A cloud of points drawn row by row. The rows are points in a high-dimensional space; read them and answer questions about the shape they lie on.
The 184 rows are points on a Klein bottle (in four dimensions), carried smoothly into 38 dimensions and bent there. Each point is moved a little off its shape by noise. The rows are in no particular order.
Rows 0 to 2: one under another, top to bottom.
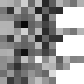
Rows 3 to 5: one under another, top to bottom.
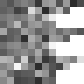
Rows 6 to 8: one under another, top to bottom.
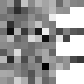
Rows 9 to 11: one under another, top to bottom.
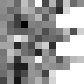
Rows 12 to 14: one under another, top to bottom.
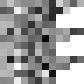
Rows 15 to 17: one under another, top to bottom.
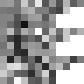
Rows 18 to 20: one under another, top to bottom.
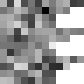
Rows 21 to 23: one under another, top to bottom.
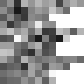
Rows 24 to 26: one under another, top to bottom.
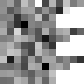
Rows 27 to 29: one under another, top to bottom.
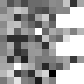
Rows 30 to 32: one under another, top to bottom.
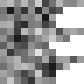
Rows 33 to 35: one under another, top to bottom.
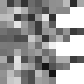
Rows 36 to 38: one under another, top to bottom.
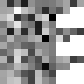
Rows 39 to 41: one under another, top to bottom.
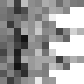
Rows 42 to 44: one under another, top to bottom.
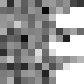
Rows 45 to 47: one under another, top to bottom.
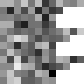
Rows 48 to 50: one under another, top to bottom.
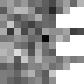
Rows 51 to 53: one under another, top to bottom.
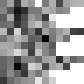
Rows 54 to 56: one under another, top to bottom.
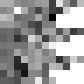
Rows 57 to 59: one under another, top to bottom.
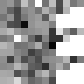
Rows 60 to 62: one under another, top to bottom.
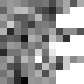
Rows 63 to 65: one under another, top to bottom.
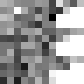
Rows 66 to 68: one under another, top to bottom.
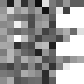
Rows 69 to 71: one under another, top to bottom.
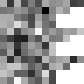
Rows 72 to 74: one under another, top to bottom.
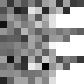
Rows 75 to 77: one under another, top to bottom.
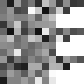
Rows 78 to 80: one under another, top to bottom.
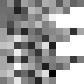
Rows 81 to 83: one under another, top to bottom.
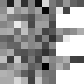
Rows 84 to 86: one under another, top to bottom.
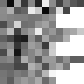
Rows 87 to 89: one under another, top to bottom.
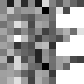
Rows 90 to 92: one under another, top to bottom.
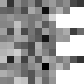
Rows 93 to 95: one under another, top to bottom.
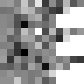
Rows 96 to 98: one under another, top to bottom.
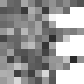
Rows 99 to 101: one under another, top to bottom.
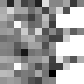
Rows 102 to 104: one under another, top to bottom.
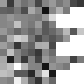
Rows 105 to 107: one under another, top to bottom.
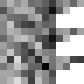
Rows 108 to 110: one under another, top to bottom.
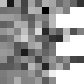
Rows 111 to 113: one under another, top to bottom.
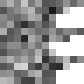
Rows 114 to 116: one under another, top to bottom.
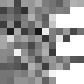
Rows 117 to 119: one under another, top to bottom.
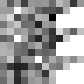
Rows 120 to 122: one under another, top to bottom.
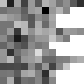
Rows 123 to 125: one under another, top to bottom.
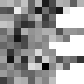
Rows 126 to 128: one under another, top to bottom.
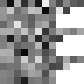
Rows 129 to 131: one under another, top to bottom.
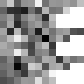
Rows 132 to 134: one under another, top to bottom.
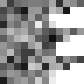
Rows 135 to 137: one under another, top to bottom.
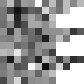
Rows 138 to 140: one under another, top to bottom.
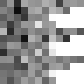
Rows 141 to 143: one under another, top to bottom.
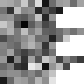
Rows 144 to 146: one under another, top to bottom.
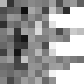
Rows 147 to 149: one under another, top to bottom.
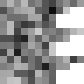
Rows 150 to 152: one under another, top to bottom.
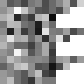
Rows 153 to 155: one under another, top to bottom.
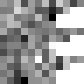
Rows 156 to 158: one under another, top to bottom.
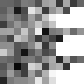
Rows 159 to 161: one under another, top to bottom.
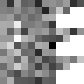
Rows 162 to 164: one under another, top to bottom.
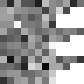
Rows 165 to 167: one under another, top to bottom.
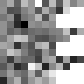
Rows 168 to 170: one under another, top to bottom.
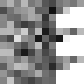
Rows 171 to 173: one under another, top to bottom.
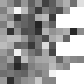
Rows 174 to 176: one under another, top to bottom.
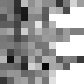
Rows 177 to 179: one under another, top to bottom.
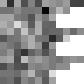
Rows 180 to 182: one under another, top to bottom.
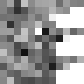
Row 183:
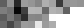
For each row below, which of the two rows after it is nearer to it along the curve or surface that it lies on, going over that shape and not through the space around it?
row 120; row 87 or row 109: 87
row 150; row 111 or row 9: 111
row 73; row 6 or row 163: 163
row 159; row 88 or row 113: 88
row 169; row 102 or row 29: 29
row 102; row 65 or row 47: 65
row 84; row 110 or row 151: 151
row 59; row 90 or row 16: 90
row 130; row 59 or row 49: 49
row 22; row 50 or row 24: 24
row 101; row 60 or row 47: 47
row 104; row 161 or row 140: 161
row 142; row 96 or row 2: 2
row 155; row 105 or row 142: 142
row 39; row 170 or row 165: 165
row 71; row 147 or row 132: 147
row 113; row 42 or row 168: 168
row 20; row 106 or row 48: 106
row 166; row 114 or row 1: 1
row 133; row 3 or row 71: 71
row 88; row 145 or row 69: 69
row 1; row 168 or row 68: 68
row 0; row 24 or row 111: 24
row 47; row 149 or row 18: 18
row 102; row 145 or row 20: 145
